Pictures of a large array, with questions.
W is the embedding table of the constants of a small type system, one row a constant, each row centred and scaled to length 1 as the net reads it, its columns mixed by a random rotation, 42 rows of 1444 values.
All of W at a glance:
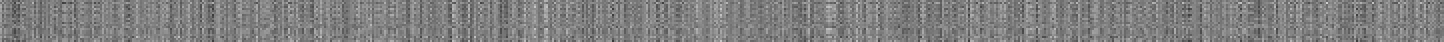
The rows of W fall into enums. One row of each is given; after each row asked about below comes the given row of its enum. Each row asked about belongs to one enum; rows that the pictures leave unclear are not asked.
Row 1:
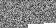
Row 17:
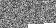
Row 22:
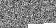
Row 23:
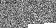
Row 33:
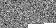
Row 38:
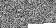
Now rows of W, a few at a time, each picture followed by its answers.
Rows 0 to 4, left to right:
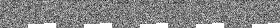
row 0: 17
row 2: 23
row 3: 23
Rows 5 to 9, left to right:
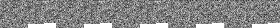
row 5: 17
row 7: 17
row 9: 1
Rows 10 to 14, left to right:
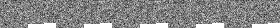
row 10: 33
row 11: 17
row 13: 23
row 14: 1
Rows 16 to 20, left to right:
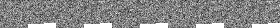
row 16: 1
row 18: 38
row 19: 22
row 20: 17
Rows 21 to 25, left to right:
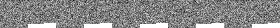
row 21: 1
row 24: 38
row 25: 1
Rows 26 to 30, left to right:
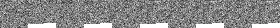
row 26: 38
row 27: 23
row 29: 17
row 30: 17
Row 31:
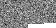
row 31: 33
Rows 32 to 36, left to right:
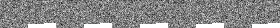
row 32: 17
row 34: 1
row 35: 23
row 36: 22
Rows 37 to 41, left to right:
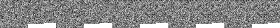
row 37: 22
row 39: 1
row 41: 1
